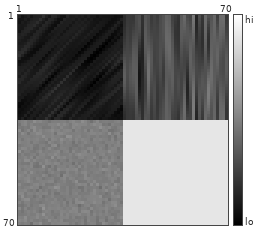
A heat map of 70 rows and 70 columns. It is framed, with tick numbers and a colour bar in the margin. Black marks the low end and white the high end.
The table splits into 2 rows of 2 panels. Panel 1,1: very low, slanting up to the right, faint in contrast. Panel 1,2: low, streaked downward. Panel 2,1: middling, fine-grained, faint in contrast. Panel 2,2: very high, flat.
